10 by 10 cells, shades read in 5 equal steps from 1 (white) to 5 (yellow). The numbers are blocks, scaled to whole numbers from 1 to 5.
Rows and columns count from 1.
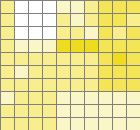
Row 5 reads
3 3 3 3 3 3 3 4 5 4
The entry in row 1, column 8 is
4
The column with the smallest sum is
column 2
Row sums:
25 25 25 36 34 32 33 23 24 24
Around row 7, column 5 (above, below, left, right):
3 2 3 3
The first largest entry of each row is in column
8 8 8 5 9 8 8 2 1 1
